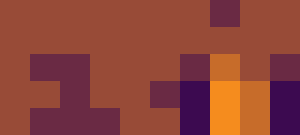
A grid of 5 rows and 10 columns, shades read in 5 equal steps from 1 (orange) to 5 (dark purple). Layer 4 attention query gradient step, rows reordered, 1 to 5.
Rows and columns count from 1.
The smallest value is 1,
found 2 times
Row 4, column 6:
4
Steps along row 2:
same same same same same same same same same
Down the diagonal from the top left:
3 3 4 3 3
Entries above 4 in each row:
0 0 0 2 2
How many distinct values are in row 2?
1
